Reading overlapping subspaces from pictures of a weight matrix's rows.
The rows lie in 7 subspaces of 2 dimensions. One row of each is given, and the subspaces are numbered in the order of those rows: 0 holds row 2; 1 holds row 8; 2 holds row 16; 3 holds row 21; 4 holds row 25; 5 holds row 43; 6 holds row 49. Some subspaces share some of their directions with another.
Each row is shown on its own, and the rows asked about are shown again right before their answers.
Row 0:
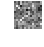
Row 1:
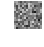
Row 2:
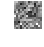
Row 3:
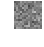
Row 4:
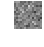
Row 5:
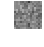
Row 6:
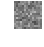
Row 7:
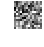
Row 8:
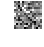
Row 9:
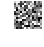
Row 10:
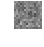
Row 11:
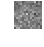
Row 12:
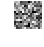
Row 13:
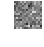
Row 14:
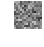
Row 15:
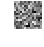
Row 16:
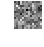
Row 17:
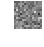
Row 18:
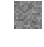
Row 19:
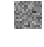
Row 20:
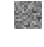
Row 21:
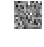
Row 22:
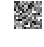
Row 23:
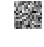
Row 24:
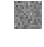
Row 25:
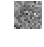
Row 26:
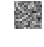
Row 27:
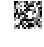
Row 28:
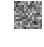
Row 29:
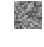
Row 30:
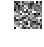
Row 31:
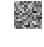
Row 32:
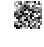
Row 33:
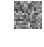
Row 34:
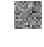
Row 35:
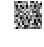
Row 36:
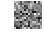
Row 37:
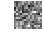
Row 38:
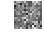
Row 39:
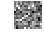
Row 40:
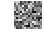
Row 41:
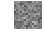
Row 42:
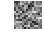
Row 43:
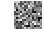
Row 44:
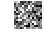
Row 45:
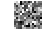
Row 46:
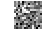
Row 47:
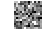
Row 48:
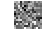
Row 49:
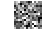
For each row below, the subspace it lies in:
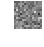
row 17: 5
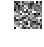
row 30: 4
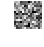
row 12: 5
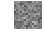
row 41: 6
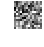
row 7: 1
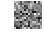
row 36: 4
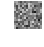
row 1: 3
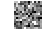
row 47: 3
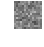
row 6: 3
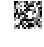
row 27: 0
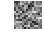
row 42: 0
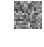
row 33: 5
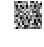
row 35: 3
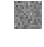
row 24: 3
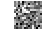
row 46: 1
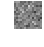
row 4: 4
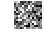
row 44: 4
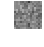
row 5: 5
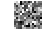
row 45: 2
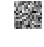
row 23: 1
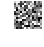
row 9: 5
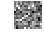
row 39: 2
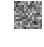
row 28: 3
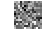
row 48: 1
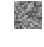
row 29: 0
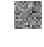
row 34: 6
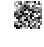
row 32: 4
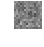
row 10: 0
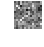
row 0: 2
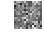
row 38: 6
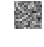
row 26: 2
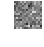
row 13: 6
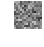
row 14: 1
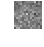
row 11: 4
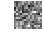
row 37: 1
